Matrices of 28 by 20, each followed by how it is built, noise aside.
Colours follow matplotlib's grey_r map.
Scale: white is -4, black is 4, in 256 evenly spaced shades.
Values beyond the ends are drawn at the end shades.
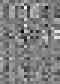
low rank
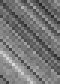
Toeplitz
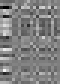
low rank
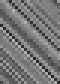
Toeplitz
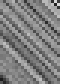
Toeplitz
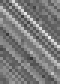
Toeplitz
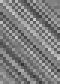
Toeplitz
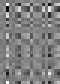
low rank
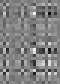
low rank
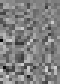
low rank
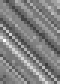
Toeplitz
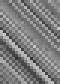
Toeplitz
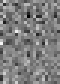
low rank
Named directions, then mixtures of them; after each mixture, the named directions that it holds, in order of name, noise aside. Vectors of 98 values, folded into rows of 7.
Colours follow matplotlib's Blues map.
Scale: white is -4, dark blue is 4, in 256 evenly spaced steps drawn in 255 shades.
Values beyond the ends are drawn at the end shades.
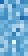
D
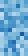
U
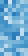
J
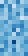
D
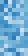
J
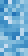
J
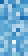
D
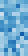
U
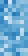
J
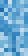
J, U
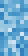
U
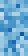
U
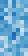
D, J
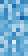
D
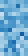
U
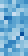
J, U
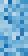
J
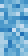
D, U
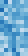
J, U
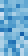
U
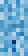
D, U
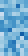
U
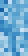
J, U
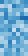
D, U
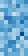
J, U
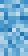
D, U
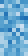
D, U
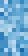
J, U
